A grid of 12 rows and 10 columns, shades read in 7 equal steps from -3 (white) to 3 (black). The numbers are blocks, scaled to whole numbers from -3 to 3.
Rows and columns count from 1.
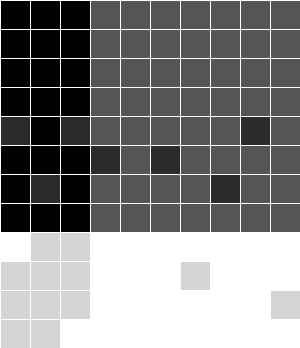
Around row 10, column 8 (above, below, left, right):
-3 -3 -2 -3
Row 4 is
3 3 3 1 1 1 1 1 1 1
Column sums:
14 15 14 -3 -4 -3 -3 -3 -3 -3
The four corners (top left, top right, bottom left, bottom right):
3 1 -2 -3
